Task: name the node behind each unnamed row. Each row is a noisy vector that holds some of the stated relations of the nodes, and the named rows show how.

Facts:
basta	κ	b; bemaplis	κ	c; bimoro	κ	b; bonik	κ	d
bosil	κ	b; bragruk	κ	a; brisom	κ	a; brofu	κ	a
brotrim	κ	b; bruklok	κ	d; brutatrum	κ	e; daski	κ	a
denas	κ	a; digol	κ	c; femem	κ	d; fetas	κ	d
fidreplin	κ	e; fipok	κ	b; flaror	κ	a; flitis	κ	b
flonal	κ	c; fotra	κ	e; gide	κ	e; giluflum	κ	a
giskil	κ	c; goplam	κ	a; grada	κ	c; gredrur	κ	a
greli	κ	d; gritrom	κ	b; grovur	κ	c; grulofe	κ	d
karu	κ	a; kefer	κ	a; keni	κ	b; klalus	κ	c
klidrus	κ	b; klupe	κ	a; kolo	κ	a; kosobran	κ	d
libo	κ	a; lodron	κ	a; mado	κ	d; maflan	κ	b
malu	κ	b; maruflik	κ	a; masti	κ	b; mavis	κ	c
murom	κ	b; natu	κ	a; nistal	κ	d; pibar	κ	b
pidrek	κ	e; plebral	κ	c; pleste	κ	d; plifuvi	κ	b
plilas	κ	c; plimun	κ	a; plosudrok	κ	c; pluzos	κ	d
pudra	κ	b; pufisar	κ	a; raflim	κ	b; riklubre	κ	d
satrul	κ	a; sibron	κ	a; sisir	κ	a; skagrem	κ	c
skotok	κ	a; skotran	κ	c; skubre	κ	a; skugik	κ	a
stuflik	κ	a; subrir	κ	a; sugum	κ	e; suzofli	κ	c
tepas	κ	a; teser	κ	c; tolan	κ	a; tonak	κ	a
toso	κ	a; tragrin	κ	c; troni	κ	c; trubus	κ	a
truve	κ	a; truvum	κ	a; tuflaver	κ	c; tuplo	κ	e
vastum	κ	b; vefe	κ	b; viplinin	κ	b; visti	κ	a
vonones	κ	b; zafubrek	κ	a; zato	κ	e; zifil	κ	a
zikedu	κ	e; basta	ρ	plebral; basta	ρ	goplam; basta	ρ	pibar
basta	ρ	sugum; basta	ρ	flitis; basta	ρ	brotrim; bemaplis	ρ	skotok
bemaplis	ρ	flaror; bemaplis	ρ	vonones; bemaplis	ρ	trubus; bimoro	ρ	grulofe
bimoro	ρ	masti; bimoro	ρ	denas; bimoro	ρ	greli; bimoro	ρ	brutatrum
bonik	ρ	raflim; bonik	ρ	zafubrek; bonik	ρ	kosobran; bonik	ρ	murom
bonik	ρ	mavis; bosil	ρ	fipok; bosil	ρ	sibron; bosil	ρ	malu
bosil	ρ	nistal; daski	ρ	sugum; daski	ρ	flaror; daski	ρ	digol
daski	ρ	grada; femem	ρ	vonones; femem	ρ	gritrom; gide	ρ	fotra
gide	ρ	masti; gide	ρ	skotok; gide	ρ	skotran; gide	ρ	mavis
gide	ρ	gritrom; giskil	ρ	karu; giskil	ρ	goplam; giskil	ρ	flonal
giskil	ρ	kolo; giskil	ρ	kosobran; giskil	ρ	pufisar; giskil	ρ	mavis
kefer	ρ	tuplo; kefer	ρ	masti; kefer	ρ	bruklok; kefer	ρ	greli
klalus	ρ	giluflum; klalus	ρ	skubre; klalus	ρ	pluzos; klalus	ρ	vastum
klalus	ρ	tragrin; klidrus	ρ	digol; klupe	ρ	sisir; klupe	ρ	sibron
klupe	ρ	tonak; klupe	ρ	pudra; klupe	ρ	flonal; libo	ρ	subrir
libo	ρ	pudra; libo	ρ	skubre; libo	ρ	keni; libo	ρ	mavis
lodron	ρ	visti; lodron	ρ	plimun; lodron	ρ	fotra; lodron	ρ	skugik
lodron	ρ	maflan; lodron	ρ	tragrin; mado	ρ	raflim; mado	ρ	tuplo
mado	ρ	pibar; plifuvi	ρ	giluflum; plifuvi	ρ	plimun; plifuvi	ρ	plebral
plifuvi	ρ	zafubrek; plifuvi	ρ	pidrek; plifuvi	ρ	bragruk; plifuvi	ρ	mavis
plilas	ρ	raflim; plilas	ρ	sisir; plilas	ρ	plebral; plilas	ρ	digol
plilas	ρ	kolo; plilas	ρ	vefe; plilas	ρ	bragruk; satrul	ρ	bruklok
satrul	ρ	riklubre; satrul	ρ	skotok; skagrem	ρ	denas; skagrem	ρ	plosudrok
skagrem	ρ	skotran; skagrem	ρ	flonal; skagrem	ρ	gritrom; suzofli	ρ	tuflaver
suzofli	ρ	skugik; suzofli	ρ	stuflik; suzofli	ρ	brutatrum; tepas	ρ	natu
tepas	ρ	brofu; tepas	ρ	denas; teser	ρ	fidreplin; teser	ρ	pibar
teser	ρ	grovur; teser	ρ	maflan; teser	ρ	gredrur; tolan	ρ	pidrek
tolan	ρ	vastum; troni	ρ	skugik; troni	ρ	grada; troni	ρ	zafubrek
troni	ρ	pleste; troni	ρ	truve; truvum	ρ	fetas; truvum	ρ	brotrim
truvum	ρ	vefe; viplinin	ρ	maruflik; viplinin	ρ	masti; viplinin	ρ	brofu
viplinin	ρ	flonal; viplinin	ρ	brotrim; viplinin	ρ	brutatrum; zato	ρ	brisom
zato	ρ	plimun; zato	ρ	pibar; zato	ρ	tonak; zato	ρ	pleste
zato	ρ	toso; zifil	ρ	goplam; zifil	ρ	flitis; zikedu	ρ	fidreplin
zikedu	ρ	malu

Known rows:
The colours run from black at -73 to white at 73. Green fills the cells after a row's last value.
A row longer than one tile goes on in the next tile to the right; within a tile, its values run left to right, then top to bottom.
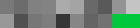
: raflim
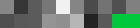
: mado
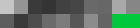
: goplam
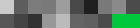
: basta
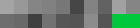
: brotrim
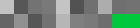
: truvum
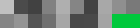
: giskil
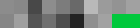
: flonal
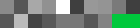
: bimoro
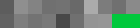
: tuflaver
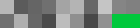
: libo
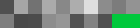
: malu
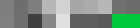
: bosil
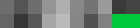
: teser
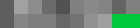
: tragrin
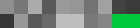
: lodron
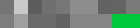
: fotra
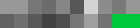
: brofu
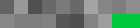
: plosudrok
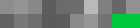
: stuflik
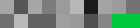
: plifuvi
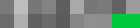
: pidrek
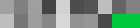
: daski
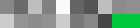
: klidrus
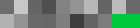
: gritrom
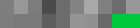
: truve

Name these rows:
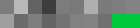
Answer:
trubus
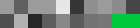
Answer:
viplinin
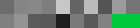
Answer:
masti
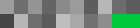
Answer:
tolan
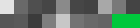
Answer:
zifil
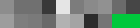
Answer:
satrul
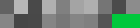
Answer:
fidreplin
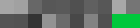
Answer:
flitis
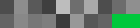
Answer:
bruklok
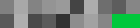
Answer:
brutatrum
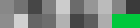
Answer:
skagrem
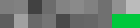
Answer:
kosobran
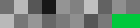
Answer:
skotok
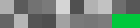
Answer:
tepas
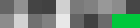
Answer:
femem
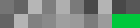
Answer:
troni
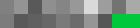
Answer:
sibron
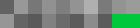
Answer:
fipok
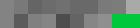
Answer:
plebral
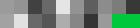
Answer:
gide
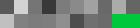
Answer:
vonones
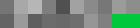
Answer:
vastum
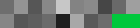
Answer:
tuplo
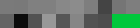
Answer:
pibar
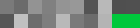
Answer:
klalus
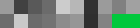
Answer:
bonik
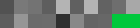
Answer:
greli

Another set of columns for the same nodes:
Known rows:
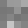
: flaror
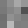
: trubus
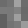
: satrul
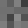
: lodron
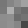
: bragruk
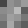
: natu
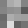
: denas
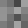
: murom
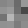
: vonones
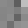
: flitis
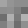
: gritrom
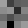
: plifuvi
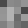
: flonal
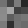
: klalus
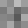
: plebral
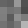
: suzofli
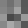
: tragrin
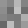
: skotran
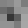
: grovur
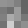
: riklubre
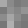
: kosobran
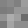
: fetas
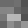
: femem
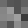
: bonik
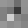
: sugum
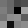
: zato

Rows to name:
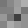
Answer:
digol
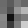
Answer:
teser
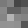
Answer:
fotra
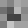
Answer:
grada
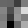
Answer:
bosil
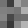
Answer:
plilas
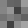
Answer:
klidrus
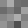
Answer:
nistal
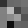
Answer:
klupe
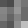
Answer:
bemaplis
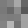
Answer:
tuflaver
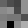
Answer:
basta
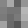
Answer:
malu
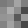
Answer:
mavis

